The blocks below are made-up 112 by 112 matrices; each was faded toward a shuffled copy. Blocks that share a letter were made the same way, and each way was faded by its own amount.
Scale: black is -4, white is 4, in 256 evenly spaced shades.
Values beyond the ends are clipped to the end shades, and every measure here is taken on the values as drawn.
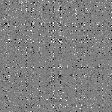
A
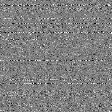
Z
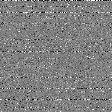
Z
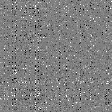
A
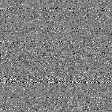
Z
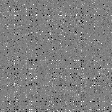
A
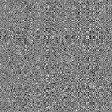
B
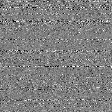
Z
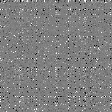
A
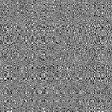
B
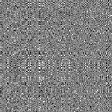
B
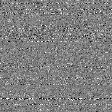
Z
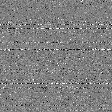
Z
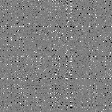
A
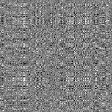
B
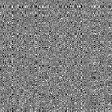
B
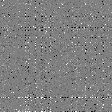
A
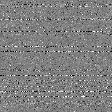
Z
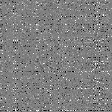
A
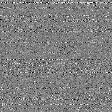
Z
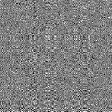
B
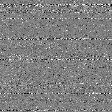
Z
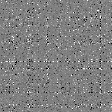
A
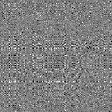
B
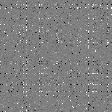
A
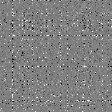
A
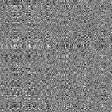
B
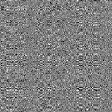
B
